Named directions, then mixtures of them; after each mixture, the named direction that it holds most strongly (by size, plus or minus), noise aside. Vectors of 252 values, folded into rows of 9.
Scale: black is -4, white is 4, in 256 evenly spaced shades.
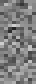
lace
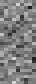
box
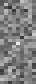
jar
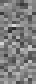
lace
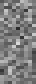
jar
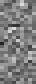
lace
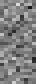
box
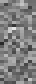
lace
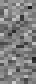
box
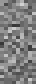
lace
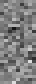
lace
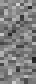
box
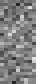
box
